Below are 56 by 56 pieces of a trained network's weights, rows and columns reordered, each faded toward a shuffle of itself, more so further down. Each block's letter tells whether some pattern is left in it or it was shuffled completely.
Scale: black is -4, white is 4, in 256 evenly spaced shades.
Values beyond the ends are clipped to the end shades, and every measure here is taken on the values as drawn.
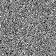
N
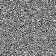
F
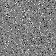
N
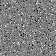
N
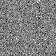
F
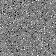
N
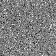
N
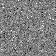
N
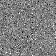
F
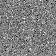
N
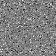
F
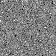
N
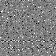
F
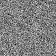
N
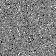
N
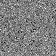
N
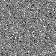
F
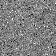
N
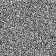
N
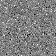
F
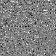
F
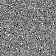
F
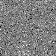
F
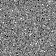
N
